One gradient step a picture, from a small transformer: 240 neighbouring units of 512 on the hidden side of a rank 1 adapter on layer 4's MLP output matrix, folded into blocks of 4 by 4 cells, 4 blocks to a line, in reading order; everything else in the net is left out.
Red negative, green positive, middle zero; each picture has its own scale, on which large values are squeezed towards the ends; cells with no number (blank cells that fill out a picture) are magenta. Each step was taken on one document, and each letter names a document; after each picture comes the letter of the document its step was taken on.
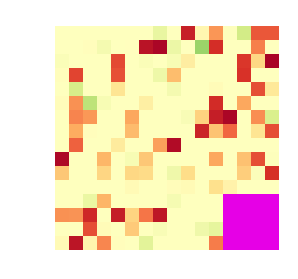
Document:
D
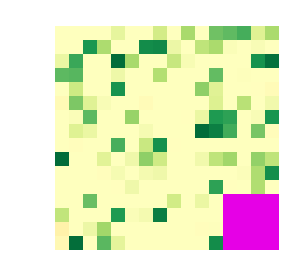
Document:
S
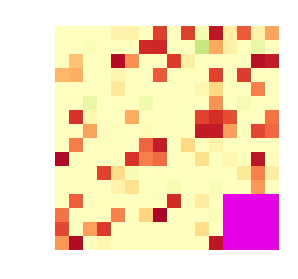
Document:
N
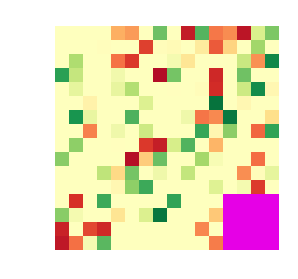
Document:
N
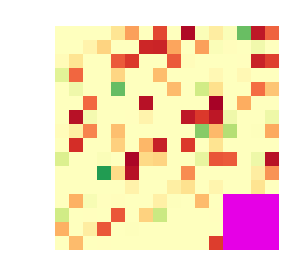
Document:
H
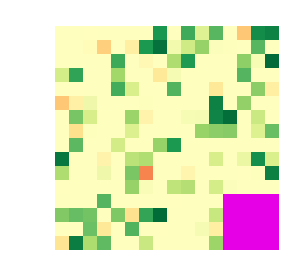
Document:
D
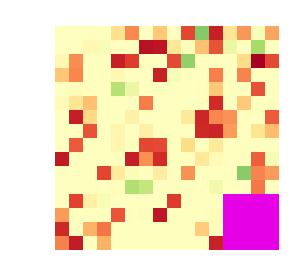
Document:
N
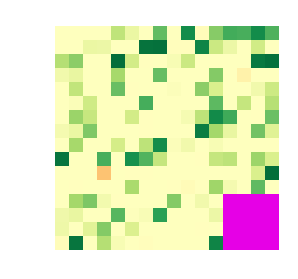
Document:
S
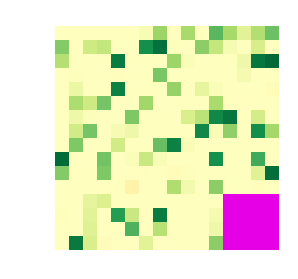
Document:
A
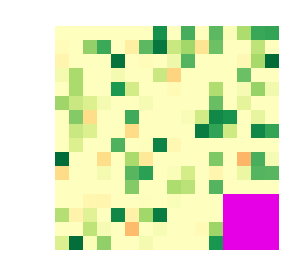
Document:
D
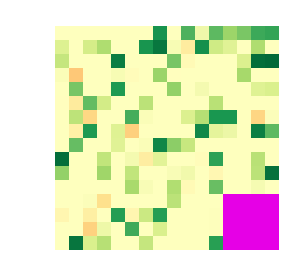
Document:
A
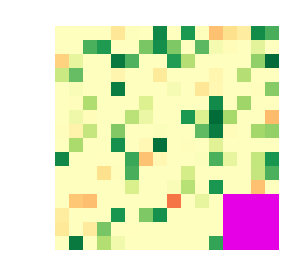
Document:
H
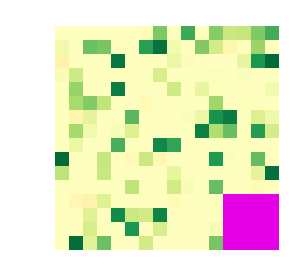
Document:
A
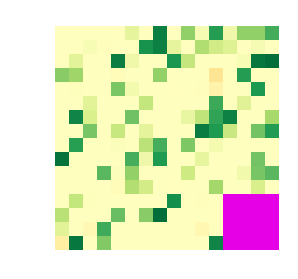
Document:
N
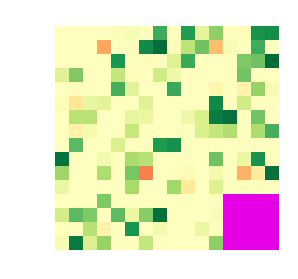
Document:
D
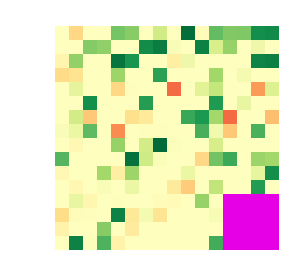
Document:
H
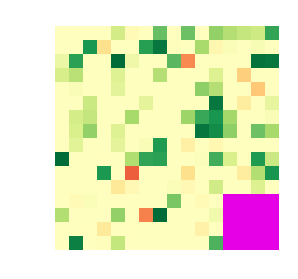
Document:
H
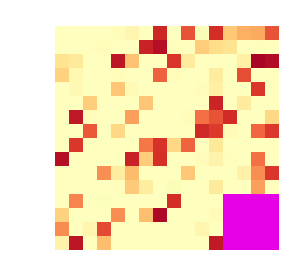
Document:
N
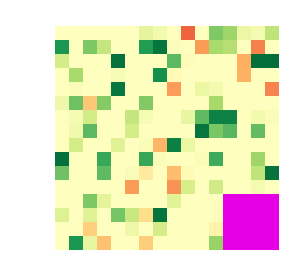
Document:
A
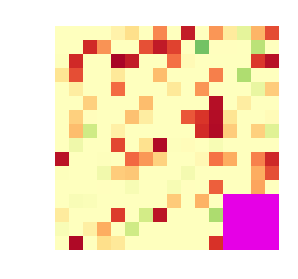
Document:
H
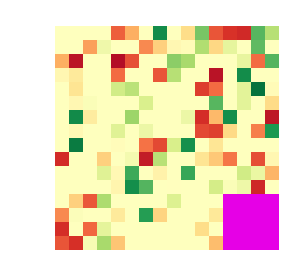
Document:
N
